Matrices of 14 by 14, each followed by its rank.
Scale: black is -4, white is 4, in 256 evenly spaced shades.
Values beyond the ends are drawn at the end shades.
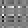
one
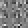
three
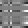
one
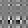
one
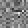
three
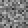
full rank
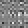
three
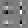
one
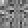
three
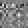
three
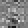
three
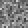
full rank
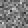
full rank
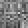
three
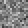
full rank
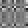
one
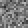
full rank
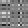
one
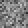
full rank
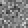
full rank
